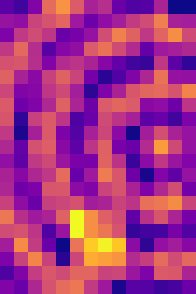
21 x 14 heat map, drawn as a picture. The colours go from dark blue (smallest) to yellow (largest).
Average level on the scale: 40%. Odd rows or columns: none. Rings: centred on the middle right. Ninth with the highest average: bottom middle. Odd patch: higher, in the bottom middle.
